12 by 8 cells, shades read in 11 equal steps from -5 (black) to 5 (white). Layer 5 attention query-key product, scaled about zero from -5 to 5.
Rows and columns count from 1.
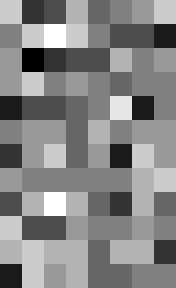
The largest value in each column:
3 3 5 3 2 4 3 3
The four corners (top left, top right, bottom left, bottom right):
3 3 -4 0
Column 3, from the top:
-2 5 -3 0 -2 1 3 0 5 -2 2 1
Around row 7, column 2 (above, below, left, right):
1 0 -3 3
